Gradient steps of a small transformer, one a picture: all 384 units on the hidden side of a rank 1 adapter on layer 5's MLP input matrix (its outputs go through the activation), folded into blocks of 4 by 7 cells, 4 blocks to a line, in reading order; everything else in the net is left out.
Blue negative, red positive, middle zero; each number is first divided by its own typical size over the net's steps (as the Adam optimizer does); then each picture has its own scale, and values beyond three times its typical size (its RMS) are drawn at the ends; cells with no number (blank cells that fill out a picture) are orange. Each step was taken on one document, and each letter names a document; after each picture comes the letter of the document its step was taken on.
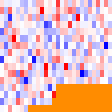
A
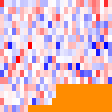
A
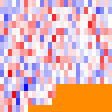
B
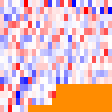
B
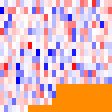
A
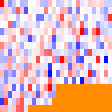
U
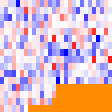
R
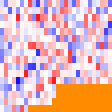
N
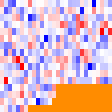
N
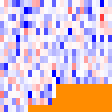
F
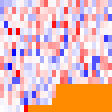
N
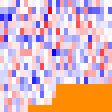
B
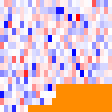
A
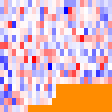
U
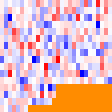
A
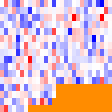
F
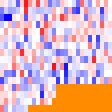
R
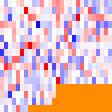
A
